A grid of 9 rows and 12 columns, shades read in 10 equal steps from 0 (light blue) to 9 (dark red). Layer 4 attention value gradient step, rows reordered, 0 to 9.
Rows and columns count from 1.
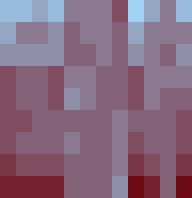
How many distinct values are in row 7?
3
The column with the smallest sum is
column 5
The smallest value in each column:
1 1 2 1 3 4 4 3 0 2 4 1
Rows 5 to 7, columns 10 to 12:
4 5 5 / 5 5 6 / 5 5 6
